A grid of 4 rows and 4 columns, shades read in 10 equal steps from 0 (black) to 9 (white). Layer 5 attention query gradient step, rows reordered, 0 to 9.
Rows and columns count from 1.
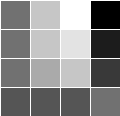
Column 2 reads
7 7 6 3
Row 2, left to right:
4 7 8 1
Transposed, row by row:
4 4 4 3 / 7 7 6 3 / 9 8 7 3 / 0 1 2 4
